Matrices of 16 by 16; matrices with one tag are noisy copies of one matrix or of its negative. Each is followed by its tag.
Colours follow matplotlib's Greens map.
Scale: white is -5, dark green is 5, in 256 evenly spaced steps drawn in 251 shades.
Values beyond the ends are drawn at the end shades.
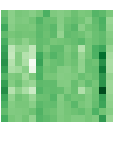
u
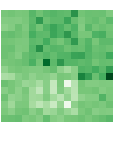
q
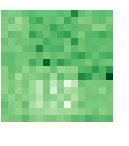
q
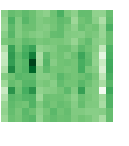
u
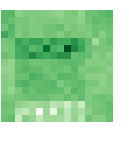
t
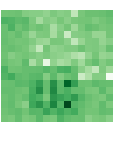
q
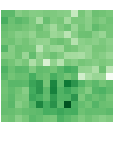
q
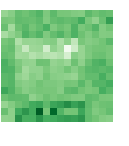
t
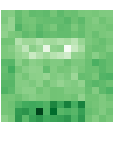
t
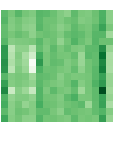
u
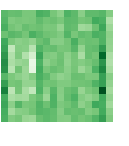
u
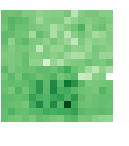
q
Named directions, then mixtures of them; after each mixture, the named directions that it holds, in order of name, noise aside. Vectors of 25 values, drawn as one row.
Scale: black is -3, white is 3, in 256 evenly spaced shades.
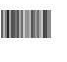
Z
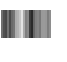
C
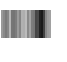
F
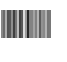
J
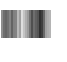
C, F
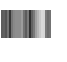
C, F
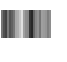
C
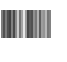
C, J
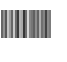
J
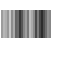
C, F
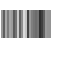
F, J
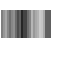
C, F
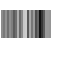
F, J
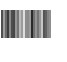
C, Z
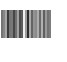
J, Z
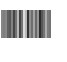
F, J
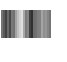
C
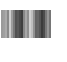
C, F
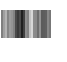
C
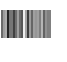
J, Z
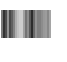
C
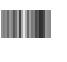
F, J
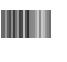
F, J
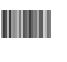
C, Z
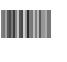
J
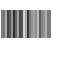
J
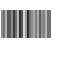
J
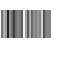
J, Z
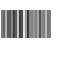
J
